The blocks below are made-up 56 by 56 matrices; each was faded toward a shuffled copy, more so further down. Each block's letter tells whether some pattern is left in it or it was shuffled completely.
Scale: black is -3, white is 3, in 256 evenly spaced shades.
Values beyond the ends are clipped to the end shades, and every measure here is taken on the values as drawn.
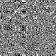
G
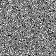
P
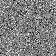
P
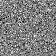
P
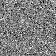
P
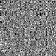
G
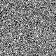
P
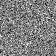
P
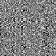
G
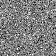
P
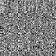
G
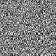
G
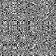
G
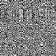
G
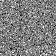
P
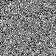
P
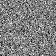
P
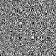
G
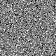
P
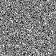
P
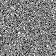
P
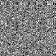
G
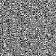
G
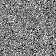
P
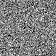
P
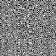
G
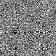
G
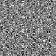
G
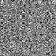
G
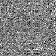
G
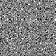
G
